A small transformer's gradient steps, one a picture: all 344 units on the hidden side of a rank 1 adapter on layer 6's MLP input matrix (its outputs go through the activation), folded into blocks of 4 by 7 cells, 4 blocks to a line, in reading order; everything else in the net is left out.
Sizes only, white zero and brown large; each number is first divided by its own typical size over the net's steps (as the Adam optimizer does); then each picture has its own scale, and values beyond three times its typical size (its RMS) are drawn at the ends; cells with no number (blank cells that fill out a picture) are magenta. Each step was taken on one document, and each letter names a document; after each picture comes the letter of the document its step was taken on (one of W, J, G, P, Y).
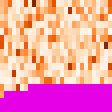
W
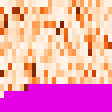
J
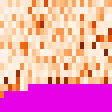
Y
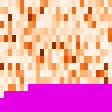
W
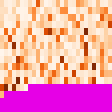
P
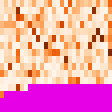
J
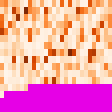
J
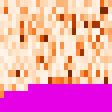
Y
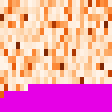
J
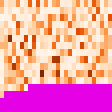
P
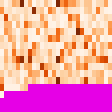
P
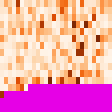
Y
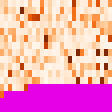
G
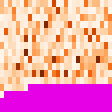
P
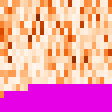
J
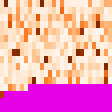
G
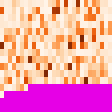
P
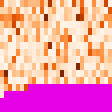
J
